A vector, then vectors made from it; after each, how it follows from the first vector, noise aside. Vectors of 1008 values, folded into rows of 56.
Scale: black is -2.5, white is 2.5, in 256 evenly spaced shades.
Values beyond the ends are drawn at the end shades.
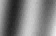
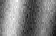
negated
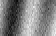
copied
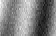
reversed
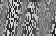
sign-scrambled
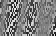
sign-scrambled
